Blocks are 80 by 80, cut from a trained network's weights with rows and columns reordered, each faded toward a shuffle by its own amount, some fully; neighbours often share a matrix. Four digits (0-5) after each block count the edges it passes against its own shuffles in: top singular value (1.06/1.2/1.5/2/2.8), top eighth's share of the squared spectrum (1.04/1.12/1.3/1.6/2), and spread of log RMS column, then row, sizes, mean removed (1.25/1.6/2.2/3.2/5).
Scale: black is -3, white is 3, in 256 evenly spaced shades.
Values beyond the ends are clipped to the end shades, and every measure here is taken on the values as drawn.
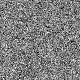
0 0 0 0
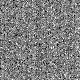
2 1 0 0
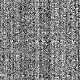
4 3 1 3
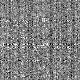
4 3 1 3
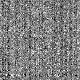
3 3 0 2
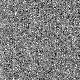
1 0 0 0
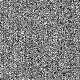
2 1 0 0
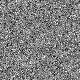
0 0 0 0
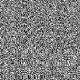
4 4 2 1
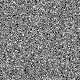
0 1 0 0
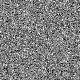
1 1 0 0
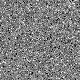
0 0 0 0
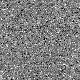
1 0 0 0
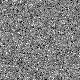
0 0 0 0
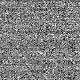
2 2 2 0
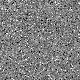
0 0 0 0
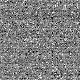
2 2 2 0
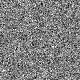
1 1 0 0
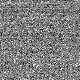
1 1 1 0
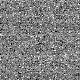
2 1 1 0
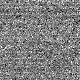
2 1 1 0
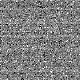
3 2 2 0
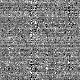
3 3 3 1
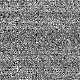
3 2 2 0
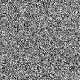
3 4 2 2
